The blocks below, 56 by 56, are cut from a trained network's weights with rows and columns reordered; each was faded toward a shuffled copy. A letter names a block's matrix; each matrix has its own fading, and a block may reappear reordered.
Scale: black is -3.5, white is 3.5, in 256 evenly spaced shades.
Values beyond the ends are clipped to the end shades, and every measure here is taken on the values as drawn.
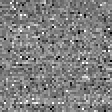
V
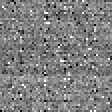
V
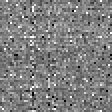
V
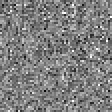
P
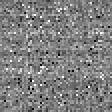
V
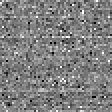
V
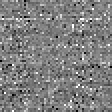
V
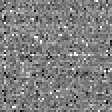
V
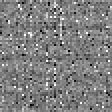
V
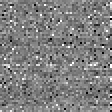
V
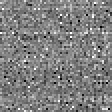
V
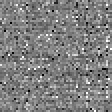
V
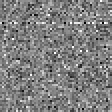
P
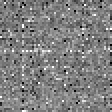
V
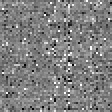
V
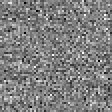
P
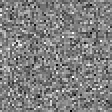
P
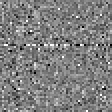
P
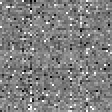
V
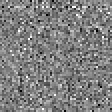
P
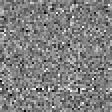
P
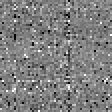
V
